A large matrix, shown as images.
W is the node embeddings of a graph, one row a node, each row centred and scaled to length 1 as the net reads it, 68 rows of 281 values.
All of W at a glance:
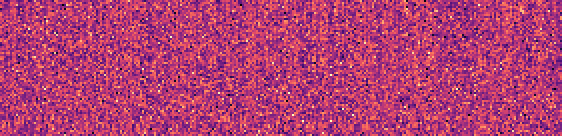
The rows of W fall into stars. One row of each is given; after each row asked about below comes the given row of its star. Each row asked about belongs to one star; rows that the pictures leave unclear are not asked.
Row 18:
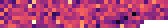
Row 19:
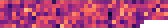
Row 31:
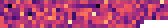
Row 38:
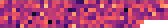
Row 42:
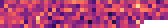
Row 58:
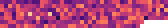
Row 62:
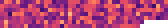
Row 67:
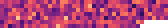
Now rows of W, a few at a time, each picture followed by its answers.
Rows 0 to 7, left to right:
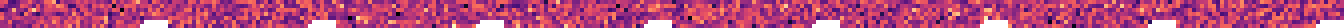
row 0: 19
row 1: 42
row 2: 18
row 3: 19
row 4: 18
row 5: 42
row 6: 38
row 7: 38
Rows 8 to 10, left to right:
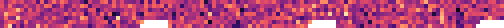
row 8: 67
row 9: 38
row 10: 19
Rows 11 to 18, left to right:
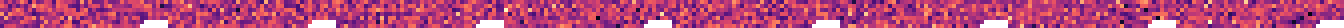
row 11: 18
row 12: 42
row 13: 19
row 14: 62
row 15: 67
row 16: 19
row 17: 42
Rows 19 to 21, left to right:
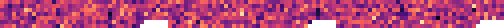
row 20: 38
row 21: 42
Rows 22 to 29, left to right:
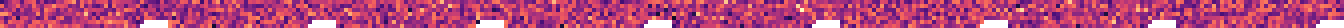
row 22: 31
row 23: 31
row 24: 38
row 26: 19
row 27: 58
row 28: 19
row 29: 19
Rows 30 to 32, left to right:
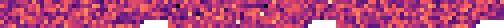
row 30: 18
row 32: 62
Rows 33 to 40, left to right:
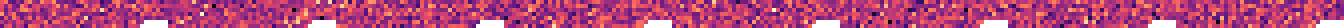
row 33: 19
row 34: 58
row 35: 62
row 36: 38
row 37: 58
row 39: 42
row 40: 38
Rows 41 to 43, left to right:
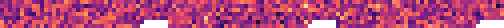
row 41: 31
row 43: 67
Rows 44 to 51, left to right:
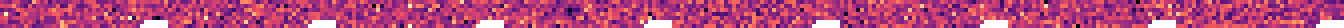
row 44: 62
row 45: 42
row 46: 58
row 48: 67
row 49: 67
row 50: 38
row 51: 67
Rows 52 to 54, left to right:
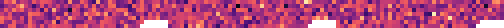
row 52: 42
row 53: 42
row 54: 31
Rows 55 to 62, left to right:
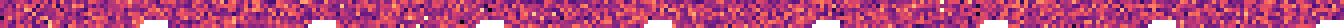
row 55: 58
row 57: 31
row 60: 58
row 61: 67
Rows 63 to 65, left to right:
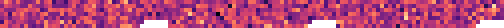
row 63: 62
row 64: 18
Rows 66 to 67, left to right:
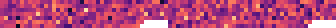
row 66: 38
